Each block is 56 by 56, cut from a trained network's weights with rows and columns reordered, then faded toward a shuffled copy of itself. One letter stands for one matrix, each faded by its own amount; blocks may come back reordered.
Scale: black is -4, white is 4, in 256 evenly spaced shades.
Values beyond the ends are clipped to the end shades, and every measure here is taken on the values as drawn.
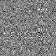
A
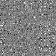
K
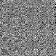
A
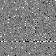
K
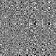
A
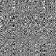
A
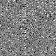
K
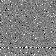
K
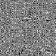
A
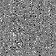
K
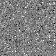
K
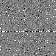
K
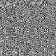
A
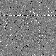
K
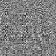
A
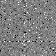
K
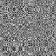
A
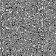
K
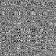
A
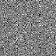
A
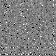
K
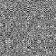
A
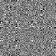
A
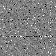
K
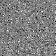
K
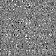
K
